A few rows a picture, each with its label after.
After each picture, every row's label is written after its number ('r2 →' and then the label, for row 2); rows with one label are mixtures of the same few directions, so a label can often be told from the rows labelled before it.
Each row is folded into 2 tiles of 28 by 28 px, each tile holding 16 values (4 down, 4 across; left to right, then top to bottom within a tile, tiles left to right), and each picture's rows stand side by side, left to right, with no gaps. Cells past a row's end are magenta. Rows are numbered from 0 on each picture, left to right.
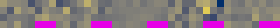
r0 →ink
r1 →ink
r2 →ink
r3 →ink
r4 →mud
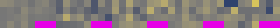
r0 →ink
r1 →mud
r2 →mud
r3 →mud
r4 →ink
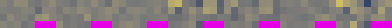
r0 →ink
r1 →mud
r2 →ink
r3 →ink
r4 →ink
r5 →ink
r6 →ink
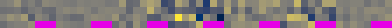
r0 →mud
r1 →mud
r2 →ink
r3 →mud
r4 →mud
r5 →mud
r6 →mud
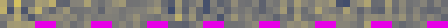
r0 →mud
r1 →ink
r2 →ink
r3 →mud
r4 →mud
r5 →mud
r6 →ink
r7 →mud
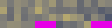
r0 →mud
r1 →mud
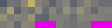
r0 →ink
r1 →mud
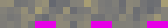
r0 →ink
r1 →ink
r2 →ink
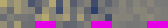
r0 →ink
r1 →mud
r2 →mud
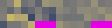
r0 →mud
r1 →mud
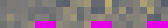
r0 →mud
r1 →ink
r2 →ink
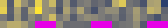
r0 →mud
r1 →mud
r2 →ink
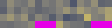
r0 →mud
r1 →mud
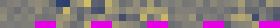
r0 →ink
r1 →ink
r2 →mud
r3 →mud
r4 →mud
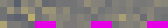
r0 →mud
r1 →ink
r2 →mud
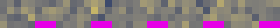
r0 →mud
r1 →ink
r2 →ink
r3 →ink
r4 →mud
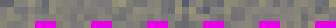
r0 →ink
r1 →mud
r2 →ink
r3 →mud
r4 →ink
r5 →ink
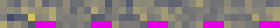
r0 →mud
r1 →ink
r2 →mud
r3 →ink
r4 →mud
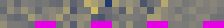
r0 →mud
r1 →ink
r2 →ink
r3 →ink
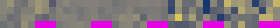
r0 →ink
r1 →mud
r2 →mud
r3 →mud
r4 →ink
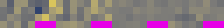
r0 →ink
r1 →mud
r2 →ink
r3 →mud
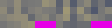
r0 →mud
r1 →mud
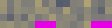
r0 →mud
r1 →ink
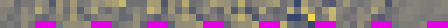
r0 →ink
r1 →mud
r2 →ink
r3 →mud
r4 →mud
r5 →mud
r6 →ink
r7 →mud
